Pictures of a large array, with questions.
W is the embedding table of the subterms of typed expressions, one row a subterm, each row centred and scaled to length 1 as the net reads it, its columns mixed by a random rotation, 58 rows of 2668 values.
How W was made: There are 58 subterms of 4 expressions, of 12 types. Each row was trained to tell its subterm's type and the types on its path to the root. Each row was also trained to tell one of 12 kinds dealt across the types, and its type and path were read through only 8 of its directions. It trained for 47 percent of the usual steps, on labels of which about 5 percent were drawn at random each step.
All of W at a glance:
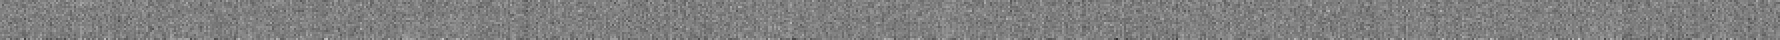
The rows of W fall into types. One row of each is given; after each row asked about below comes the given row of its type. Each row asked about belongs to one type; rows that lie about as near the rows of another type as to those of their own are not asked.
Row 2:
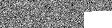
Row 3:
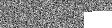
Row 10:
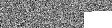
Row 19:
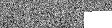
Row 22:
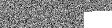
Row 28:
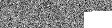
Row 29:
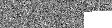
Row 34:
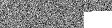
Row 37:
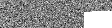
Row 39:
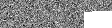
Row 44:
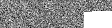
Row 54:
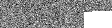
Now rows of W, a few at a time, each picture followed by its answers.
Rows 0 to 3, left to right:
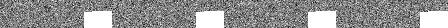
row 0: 2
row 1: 39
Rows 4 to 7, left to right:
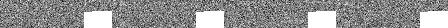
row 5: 39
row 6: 29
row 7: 39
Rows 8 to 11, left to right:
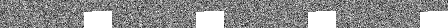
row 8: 44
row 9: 22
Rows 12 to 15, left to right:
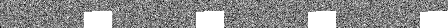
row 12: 34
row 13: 19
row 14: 2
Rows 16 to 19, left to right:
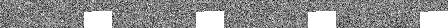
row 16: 2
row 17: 10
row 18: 29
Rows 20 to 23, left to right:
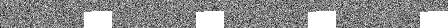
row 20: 34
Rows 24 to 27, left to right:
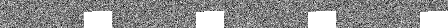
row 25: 54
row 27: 54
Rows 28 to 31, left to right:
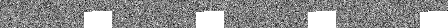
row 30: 39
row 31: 3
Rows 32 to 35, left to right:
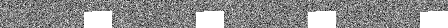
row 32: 54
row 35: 10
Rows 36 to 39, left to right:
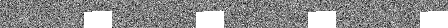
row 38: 10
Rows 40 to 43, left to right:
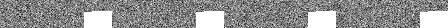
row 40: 29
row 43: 2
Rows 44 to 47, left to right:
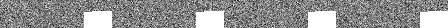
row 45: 29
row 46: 39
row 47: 2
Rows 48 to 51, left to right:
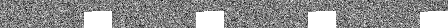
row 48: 22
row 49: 44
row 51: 22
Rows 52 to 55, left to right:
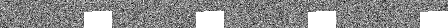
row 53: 10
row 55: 10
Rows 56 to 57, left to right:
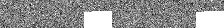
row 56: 19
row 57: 54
